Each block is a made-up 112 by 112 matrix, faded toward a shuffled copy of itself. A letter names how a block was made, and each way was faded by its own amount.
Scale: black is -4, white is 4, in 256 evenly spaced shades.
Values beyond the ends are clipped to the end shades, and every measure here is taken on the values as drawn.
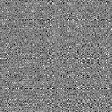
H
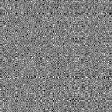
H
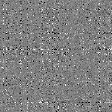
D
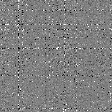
D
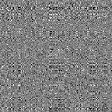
H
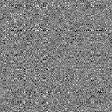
H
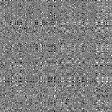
H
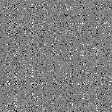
D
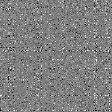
D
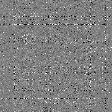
D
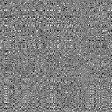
H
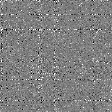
D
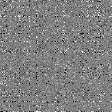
D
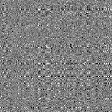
H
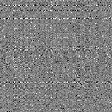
H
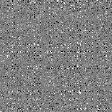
D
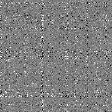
D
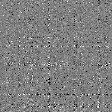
D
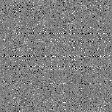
D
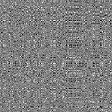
H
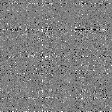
D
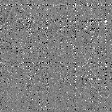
D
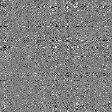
D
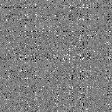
D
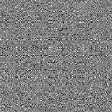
H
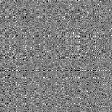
H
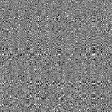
H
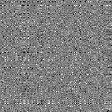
H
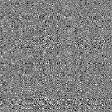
H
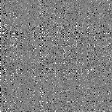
D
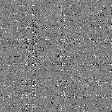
D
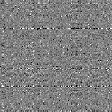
H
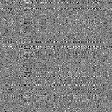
H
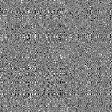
H
